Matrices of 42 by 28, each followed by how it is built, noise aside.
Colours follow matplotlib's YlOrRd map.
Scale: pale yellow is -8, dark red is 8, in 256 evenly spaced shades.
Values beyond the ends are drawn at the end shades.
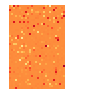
sparse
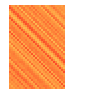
Toeplitz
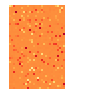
sparse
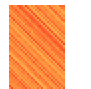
Toeplitz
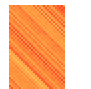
Toeplitz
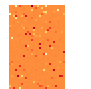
sparse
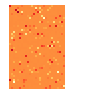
sparse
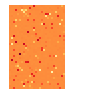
sparse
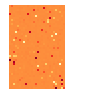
sparse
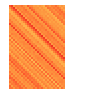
Toeplitz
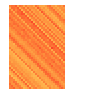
Toeplitz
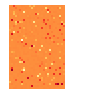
sparse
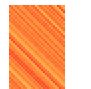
Toeplitz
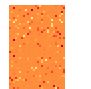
sparse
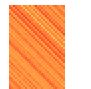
Toeplitz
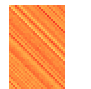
Toeplitz
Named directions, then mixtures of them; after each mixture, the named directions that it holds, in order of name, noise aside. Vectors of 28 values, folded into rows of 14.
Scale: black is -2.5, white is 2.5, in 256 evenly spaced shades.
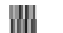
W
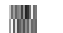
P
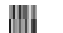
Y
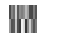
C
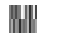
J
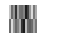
C, P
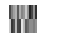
C, Y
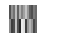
C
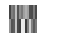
C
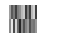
J, P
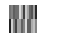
W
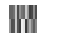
C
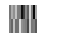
J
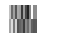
P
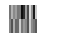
J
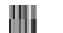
Y
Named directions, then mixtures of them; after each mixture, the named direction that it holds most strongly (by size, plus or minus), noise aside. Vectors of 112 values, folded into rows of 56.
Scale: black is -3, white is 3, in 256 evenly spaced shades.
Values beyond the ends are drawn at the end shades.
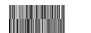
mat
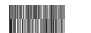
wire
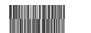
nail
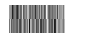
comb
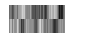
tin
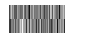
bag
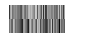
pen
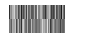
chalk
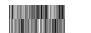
tin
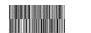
bag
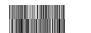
pen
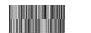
chalk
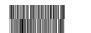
bag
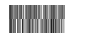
wire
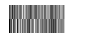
wire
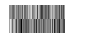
wire
